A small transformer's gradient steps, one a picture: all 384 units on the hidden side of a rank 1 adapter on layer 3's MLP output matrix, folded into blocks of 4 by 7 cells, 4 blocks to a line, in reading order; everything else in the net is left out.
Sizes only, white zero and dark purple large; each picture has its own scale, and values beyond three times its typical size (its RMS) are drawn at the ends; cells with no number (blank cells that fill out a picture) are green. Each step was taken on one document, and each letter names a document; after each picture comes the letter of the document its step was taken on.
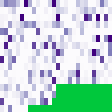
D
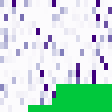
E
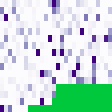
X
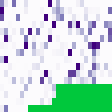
X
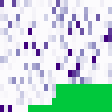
X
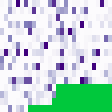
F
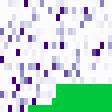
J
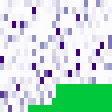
J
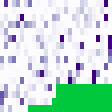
D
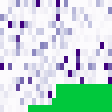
F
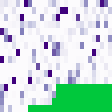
D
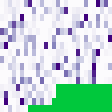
J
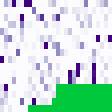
D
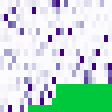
F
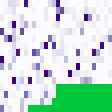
J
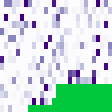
D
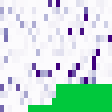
X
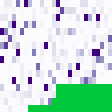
J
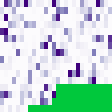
D
